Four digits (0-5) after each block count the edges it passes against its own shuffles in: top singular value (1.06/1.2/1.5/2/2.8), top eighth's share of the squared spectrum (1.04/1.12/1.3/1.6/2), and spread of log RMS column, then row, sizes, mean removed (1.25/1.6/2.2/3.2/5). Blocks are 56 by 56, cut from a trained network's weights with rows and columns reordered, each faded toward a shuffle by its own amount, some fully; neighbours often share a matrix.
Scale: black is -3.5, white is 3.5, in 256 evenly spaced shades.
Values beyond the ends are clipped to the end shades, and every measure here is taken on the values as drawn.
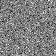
0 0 0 0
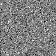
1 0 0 0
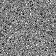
0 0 0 0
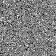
0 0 0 0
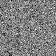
0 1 0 0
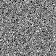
0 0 0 0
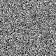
0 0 0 0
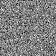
1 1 0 0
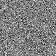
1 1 0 0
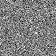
1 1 0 0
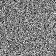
0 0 0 0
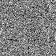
0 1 0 0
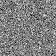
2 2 0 0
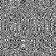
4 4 2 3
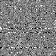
3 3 1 2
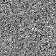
2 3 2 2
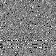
3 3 0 2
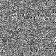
2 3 1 1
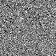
1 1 0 0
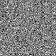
2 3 0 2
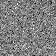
1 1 0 0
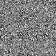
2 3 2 2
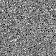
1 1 0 0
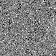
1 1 0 0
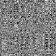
3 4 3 2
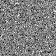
1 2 0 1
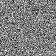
0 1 0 0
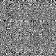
3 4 1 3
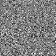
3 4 1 2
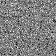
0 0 0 0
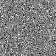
0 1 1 0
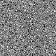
2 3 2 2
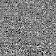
3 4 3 2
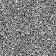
1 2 0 0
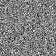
2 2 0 1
